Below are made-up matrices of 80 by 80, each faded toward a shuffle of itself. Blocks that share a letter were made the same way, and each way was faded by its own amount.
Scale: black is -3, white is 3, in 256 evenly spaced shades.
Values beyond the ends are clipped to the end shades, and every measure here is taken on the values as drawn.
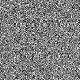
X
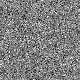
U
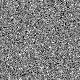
U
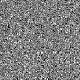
X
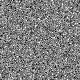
U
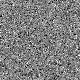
U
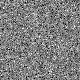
U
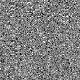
X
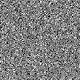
X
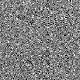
X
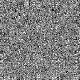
X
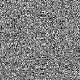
X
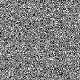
X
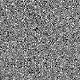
X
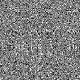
X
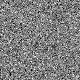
U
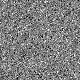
U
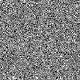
X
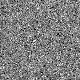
U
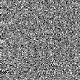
X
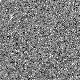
U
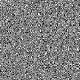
X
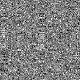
X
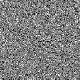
X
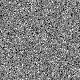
U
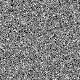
U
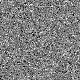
U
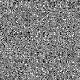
X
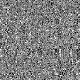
X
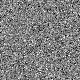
U
